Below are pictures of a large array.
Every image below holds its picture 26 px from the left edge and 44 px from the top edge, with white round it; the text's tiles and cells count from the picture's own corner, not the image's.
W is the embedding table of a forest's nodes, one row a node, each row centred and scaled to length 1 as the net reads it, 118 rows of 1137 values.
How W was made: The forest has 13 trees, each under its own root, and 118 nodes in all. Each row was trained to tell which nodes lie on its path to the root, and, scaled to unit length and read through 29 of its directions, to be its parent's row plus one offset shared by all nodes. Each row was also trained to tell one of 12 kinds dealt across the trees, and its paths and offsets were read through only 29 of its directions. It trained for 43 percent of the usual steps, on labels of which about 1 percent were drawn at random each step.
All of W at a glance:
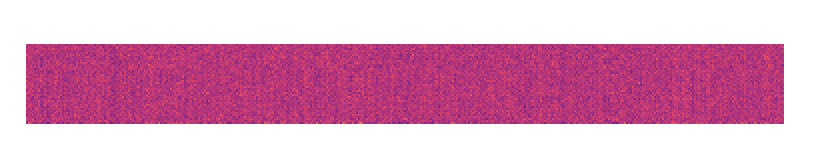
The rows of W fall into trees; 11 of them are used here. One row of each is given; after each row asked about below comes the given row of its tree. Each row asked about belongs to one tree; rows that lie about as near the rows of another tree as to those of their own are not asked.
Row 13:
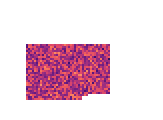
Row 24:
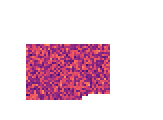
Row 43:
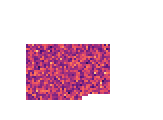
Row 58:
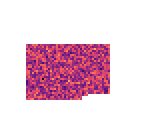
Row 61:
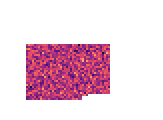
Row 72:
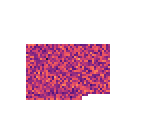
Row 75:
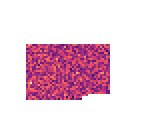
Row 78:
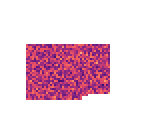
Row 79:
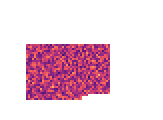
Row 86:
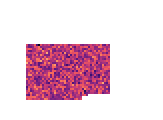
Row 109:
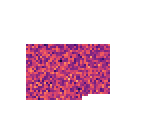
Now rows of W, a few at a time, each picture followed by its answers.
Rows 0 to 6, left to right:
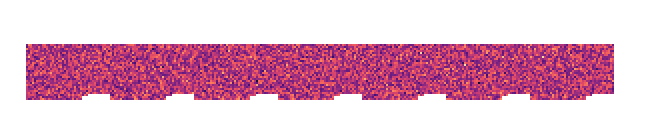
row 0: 13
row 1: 24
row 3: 58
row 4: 109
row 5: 58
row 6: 86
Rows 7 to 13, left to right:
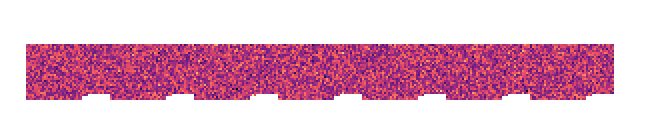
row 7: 78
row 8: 58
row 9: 43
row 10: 75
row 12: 61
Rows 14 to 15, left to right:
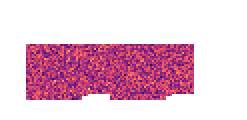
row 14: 75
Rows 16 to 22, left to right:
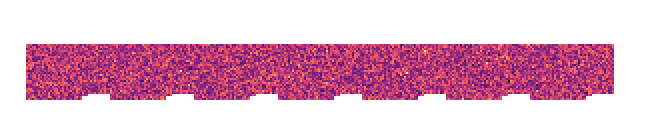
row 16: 24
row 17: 43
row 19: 72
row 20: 75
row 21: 43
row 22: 72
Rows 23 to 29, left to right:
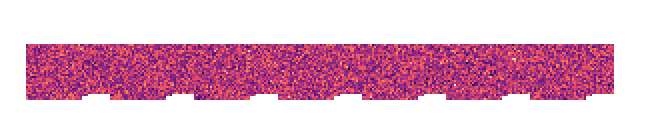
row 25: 61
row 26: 86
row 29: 61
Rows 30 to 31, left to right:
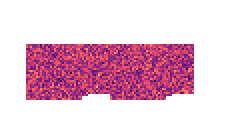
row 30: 75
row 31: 24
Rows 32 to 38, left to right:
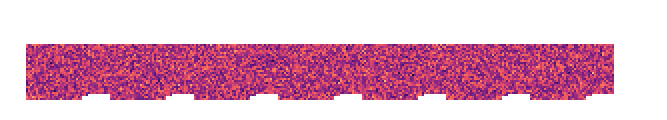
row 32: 86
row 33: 86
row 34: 24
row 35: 58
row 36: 86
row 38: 109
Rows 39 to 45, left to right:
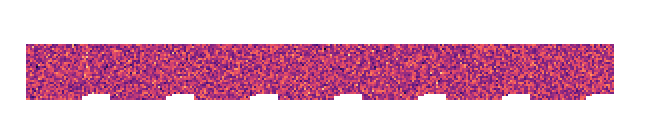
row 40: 61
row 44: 72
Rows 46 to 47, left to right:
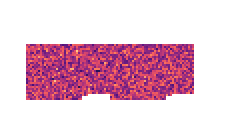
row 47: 79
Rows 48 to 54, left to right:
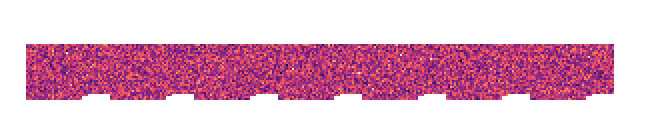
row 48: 61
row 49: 78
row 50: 75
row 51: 75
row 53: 58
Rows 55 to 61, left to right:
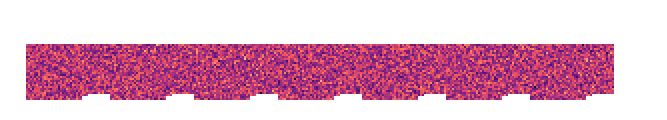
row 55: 78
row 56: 75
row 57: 61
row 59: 72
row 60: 79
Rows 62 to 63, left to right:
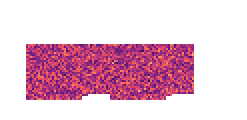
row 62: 72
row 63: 43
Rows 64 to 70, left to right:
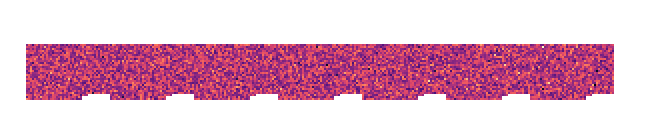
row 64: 75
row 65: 72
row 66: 78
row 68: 109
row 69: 43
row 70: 43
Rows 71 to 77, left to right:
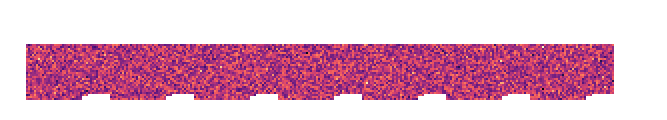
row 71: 75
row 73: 72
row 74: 86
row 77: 43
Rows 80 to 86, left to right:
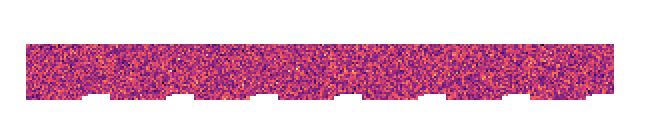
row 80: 109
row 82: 109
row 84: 79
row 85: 58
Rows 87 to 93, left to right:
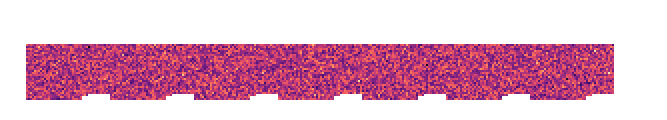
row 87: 86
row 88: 61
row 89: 43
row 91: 61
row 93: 61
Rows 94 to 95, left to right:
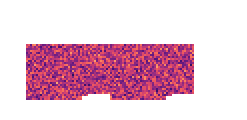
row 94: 109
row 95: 58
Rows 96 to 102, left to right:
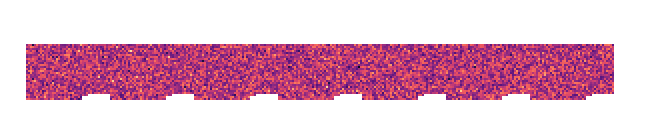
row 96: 75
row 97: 109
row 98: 86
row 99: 43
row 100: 109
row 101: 43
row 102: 109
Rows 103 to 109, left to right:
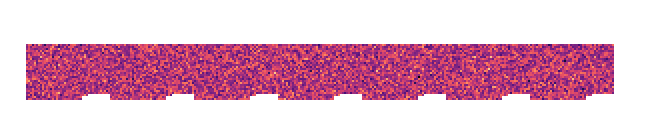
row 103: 61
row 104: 72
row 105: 58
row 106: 58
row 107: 43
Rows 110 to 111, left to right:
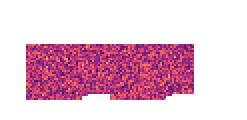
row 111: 24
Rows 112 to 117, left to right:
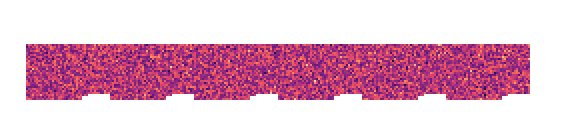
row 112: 13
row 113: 75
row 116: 58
